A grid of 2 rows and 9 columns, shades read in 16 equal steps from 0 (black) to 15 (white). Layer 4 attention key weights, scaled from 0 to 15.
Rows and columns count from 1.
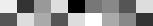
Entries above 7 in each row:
5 6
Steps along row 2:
up down down up up down down down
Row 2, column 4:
5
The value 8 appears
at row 1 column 7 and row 2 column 8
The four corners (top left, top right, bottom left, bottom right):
14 13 5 3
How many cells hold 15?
1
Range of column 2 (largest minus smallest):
10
